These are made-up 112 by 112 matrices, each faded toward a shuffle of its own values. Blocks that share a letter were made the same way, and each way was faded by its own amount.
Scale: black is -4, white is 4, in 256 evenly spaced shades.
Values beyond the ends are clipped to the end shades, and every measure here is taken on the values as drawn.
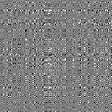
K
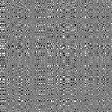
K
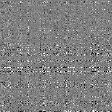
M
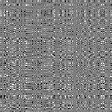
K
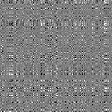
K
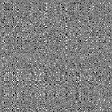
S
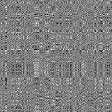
K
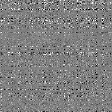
M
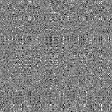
S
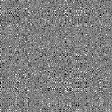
S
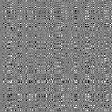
K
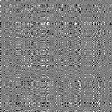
K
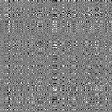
K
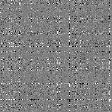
M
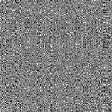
S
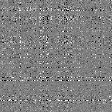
M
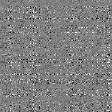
M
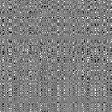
K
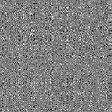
S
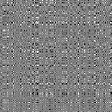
K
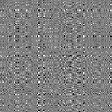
K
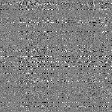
M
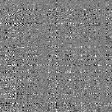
M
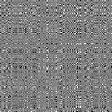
K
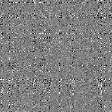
M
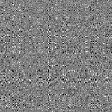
S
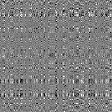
K
